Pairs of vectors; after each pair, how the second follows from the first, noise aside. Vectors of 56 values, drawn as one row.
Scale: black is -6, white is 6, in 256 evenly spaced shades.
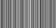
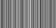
copied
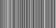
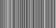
copied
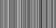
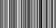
scaled up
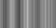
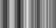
scaled up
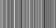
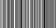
scaled up
